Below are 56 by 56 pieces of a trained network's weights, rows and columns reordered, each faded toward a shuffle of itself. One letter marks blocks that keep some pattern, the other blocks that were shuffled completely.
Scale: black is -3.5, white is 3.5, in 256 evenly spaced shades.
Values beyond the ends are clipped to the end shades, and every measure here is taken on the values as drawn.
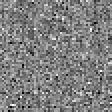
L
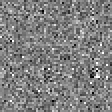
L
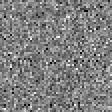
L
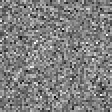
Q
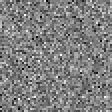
Q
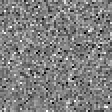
Q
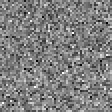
Q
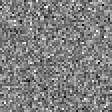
Q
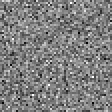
Q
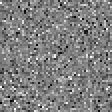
Q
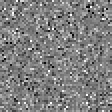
Q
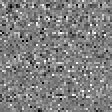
L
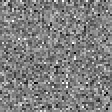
L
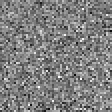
L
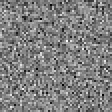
Q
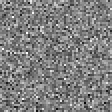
Q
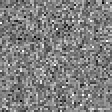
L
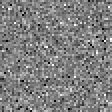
Q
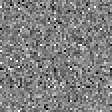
L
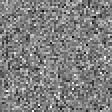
Q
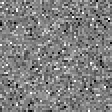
Q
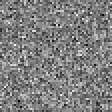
Q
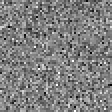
Q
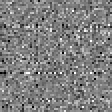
L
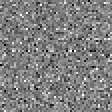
L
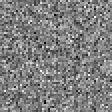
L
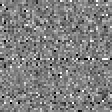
L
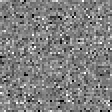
L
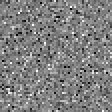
Q
